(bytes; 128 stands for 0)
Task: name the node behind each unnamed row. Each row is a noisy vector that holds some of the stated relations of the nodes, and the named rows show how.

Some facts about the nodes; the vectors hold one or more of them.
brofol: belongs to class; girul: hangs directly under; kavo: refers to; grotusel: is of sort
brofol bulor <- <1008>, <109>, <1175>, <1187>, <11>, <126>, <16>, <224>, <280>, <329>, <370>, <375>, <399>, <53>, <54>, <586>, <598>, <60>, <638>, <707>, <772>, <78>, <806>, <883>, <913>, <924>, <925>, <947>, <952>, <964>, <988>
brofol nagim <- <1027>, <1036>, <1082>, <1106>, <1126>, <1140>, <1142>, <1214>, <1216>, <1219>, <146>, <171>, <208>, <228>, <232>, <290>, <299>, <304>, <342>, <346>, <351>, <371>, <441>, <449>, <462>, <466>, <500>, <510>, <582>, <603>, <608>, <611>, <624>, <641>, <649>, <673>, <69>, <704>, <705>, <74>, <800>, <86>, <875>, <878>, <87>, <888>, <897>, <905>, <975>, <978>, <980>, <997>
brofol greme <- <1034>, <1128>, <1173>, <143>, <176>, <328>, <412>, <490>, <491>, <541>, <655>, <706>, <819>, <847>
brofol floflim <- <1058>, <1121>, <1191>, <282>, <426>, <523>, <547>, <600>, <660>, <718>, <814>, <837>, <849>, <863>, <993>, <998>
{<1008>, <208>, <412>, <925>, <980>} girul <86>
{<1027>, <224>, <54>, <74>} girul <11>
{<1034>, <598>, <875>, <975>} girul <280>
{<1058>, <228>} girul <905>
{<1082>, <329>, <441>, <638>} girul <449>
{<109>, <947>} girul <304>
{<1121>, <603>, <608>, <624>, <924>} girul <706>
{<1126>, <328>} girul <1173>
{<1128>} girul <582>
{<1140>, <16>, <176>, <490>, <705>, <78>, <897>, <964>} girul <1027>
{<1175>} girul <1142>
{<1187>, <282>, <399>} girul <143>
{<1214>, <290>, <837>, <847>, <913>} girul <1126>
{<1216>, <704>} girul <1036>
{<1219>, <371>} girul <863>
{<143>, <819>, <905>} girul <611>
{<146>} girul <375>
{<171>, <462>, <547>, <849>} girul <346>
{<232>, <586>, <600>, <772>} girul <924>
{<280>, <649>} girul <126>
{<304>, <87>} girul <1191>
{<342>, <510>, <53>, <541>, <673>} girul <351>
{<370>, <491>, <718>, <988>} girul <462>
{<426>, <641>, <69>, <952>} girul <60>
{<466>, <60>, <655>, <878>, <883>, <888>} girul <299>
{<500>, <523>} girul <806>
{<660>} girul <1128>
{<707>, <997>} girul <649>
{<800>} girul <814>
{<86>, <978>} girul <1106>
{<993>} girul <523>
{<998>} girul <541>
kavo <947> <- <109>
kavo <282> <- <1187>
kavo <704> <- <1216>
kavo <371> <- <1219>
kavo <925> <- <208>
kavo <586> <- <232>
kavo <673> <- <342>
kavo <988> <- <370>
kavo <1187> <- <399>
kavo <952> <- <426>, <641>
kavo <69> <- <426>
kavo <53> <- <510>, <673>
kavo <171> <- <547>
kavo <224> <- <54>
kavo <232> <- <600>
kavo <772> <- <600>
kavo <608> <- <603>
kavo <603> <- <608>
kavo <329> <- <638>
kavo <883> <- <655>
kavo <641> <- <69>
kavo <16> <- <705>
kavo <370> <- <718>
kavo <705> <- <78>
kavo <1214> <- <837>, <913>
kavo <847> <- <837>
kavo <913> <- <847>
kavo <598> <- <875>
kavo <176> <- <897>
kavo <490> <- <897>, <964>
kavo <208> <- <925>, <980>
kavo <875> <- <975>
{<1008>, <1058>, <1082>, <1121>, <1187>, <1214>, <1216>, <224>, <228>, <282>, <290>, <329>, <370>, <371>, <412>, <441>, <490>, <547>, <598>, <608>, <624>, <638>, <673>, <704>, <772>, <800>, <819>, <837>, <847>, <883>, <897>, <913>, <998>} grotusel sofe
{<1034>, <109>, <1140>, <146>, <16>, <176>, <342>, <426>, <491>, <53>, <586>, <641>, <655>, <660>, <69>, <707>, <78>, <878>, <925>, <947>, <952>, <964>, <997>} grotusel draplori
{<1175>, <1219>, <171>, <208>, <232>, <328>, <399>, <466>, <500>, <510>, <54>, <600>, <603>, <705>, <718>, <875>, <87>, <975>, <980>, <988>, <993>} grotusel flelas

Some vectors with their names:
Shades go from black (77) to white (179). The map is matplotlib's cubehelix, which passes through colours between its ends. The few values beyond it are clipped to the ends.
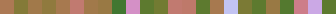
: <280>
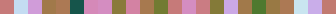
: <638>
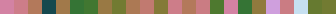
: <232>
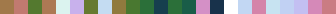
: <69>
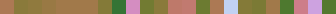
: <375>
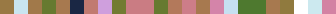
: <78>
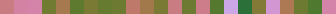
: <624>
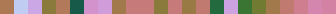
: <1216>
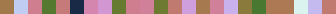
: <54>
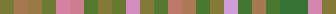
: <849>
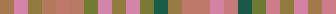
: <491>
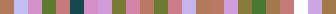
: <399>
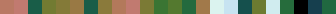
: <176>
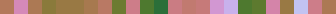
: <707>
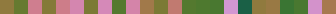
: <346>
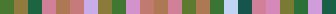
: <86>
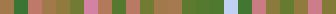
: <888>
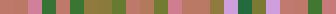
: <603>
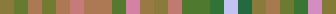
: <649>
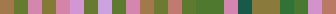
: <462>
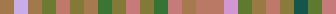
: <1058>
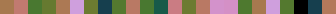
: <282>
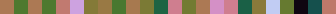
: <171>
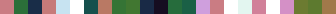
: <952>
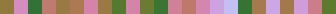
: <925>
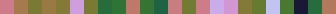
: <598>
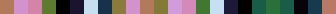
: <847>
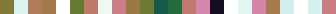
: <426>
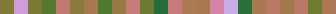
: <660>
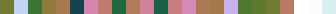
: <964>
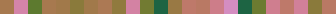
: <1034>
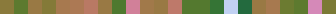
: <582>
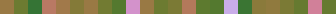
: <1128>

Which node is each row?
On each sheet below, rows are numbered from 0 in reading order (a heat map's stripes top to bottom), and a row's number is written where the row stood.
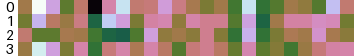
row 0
<897>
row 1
<980>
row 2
<706>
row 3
<547>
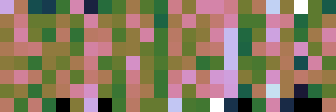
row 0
<586>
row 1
<328>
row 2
<705>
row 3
<878>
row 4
<1173>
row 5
<1175>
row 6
<208>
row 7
<1214>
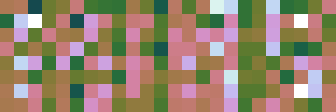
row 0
<16>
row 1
<510>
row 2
<1008>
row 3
<988>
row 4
<718>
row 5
<11>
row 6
<109>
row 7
<466>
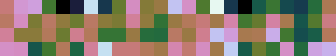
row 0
<913>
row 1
<819>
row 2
<883>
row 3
<342>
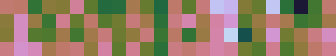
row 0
<224>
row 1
<993>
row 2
<1140>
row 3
<370>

